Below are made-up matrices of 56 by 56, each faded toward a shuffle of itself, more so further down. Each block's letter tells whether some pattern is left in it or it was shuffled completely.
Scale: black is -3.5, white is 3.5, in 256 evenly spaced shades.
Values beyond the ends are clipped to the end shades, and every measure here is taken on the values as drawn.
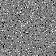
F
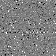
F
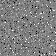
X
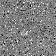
X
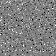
F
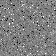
X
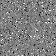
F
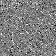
F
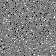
X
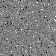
X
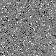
X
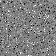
X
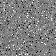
F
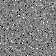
X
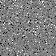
F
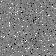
X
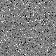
X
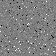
X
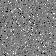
X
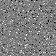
F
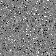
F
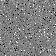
X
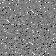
F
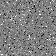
X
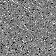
X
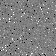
X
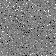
X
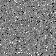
F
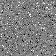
F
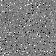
F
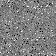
F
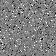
X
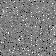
X
